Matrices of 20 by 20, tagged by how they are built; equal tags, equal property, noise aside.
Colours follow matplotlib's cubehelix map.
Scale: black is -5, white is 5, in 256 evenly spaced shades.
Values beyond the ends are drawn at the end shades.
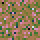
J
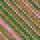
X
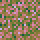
J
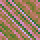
X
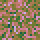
J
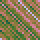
X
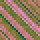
X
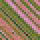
X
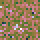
J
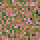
J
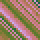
X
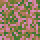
J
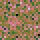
J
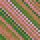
X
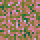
J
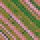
X
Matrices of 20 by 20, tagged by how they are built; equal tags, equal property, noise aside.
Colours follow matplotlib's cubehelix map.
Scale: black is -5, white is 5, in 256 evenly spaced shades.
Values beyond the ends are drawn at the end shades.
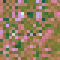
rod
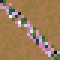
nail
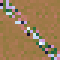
nail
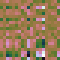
rod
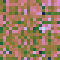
rod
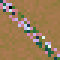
nail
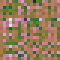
rod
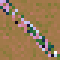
nail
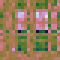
rod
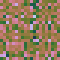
rod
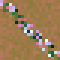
nail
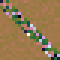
nail
